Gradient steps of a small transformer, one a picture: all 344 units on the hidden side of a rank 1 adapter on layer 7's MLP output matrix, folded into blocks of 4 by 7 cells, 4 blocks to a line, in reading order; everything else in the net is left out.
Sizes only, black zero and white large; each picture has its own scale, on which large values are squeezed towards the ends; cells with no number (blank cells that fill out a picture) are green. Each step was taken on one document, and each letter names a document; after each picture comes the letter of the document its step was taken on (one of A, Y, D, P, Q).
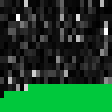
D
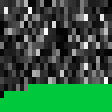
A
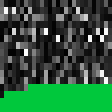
A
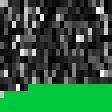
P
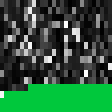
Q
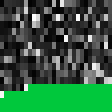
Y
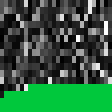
A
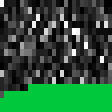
Q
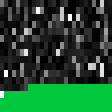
P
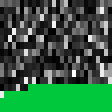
P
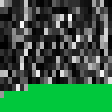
Y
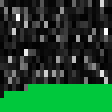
D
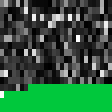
Y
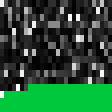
P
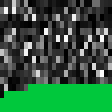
A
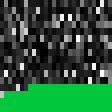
P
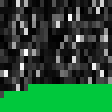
Y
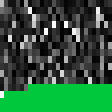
Q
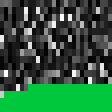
P
